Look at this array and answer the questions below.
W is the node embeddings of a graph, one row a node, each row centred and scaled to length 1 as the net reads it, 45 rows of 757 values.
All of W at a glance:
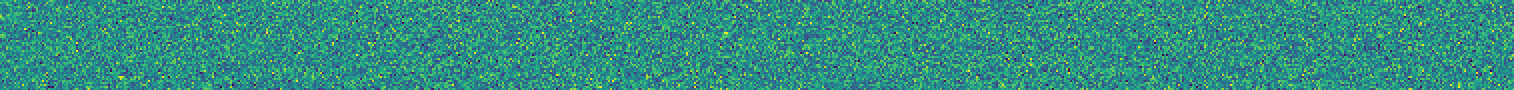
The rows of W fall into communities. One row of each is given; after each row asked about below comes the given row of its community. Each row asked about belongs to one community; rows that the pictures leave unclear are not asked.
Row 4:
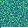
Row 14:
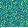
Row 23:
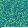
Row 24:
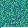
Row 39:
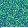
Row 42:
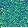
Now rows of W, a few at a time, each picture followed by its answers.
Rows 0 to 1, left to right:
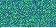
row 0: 14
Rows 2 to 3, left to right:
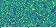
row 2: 24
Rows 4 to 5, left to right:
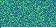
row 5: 42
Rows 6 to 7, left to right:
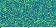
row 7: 23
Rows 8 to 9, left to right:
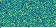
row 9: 14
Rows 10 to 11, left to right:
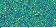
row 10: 39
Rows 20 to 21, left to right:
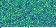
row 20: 24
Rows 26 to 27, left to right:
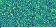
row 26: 4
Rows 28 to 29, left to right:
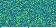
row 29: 42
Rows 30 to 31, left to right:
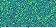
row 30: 24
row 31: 4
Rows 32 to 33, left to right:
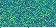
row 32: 42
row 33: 24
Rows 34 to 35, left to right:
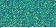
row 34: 14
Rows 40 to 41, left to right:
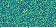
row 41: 4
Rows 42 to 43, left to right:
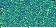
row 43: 4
